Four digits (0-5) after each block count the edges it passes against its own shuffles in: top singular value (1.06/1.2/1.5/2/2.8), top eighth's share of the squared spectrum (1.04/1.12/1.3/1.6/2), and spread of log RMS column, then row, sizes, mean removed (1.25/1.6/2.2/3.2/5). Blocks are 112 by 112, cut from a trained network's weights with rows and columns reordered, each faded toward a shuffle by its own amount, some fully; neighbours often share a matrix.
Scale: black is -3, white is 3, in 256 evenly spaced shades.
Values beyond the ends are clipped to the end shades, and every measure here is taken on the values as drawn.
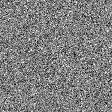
1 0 0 0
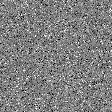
2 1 0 1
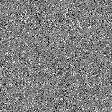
3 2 0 2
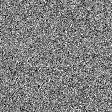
0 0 0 0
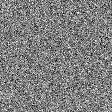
0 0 0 0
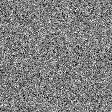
1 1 0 1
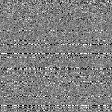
5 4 0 4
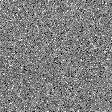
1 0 0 0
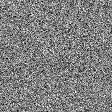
0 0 0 0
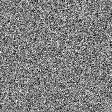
0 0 0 0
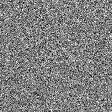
2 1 0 0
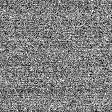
3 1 0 0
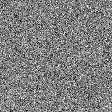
1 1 0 0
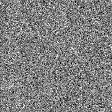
2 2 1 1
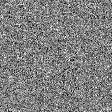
2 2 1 2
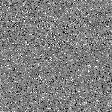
3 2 0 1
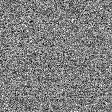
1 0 0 0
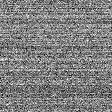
4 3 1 1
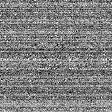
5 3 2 2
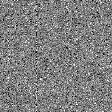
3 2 2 1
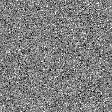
2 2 1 0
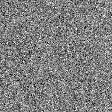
2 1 0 1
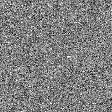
1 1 0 1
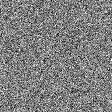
1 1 0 0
